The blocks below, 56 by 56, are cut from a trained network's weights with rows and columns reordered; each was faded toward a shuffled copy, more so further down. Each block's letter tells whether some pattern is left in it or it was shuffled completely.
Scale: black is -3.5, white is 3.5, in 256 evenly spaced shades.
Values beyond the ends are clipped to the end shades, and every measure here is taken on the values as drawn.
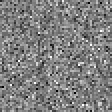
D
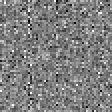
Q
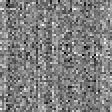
Q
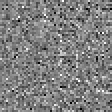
Q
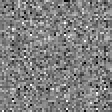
Q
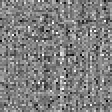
Q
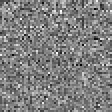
Q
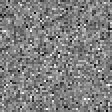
D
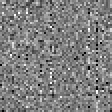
Q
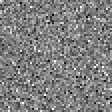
D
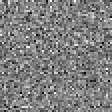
Q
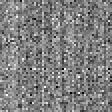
Q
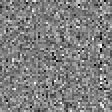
Q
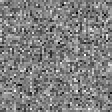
Q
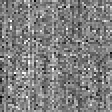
Q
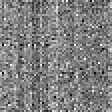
Q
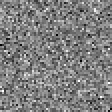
D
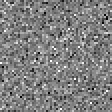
D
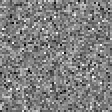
D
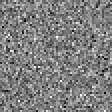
D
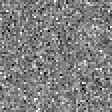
D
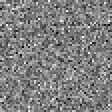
D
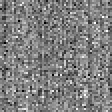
Q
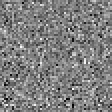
Q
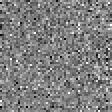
Q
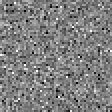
D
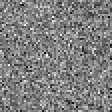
D
